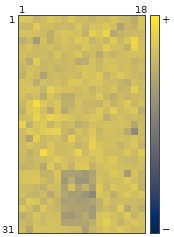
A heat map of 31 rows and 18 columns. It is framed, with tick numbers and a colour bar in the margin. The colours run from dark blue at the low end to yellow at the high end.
Odd patch: lower, in the bottom middle. Histogram: skewed, a long tail of low values. Ninth with the lowest average: bottom middle. Average level on the scale: 80%.
